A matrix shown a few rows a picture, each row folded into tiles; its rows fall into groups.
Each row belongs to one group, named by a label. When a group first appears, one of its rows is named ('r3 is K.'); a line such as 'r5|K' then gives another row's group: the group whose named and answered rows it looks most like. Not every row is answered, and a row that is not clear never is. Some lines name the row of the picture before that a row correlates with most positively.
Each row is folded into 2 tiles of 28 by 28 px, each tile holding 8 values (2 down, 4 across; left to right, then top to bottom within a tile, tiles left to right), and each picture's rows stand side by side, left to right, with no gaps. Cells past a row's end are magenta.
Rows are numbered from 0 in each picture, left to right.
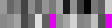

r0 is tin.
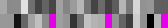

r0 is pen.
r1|pen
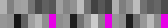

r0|pen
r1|pen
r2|pen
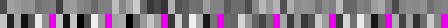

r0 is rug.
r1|rug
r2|pen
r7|rug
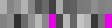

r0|pen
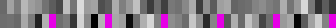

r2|pen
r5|pen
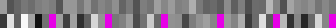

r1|rug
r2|tin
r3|pen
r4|tin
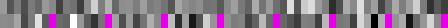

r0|tin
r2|rug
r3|rug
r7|pen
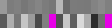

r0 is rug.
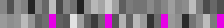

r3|pen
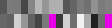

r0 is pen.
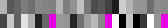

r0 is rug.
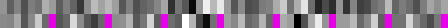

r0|tin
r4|tin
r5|pen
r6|tin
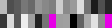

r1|pen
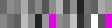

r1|tin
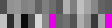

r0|rug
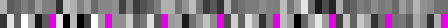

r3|pen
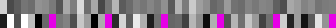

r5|rug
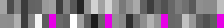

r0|tin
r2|pen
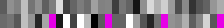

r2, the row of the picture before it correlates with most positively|1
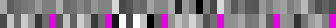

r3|tin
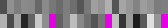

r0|rug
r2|rug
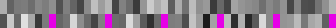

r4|rug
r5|tin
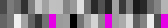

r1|pen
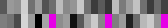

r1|pen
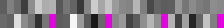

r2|pen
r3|rug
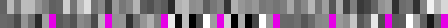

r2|pen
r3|rug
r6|tin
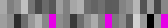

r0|pen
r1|pen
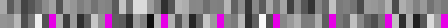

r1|rug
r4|tin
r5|tin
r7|rug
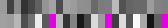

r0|tin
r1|rug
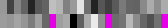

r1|pen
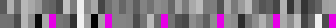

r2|tin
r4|pen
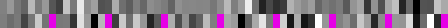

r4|pen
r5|rug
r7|tin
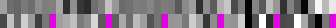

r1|tin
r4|tin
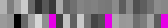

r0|pen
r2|tin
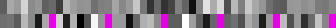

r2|pen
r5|rug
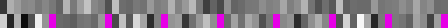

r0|rug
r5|pen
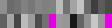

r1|pen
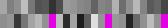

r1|rug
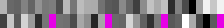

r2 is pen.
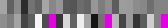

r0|tin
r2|rug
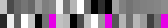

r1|pen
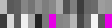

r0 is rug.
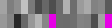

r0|pen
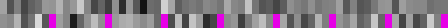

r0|tin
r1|pen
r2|tin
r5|rug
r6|tin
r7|rug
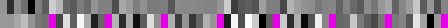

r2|rug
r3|rug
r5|rug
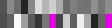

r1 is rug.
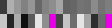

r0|rug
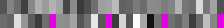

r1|tin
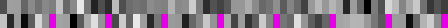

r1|pen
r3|pen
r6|tin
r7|pen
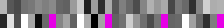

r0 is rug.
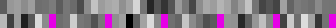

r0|rug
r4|pen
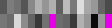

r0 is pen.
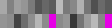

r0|pen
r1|pen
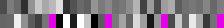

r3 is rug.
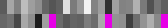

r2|pen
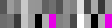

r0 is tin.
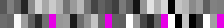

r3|rug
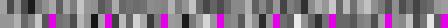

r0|tin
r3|pen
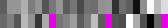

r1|tin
